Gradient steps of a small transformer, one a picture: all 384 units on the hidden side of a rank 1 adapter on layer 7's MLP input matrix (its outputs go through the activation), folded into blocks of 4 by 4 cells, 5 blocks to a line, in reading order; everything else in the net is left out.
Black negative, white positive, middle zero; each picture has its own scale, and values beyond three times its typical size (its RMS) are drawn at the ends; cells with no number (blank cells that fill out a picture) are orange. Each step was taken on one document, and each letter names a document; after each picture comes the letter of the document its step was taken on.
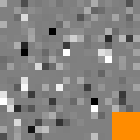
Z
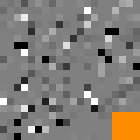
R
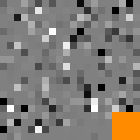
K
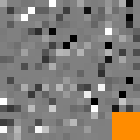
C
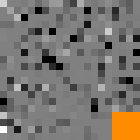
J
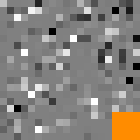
J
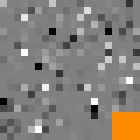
C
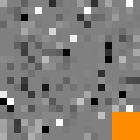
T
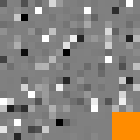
R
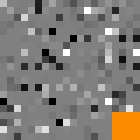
J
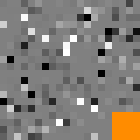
Z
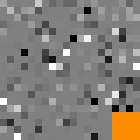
J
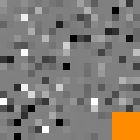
R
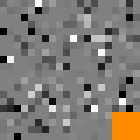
K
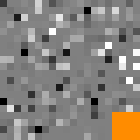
T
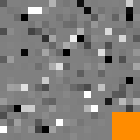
C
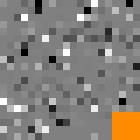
Z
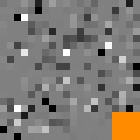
K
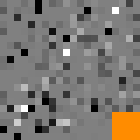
K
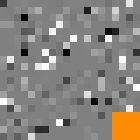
T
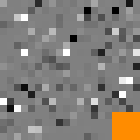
J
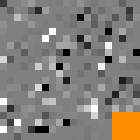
C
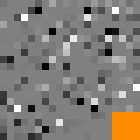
Z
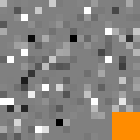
R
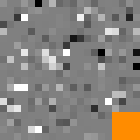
J
